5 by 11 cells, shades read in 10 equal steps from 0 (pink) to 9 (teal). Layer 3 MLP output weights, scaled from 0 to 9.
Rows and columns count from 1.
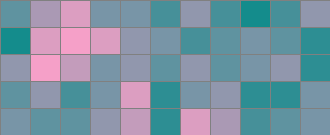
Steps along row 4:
down up down down up down down up same down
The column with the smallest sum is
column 2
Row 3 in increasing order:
0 2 4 4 4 4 5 5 6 6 8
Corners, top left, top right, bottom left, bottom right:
6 4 5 5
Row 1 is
6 3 1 5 5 7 4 7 9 7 4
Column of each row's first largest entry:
9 1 11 6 6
